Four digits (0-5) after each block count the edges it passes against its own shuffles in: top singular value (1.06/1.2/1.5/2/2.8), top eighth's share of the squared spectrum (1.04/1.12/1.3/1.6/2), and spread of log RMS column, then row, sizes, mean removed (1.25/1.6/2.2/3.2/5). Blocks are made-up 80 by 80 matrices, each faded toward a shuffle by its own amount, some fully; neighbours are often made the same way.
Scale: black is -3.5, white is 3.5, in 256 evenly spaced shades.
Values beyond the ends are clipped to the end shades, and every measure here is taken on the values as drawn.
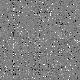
3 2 1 0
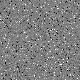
2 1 0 0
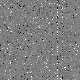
4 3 1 0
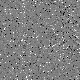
2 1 0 0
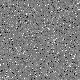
1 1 0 0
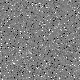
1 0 0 0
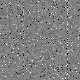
4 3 1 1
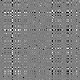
5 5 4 3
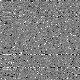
4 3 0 2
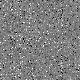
1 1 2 0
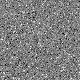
0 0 0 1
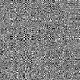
4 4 2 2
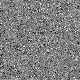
0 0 0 0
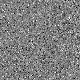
0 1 0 0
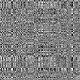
5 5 3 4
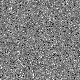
0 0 0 0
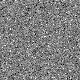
2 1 0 0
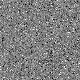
1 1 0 0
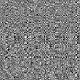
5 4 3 3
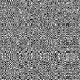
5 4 3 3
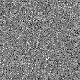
3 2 1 1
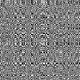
5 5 3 3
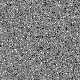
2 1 0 0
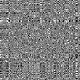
5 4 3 3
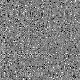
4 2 1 1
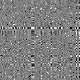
5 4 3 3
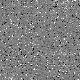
3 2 1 0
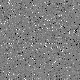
3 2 0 0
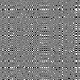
5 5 3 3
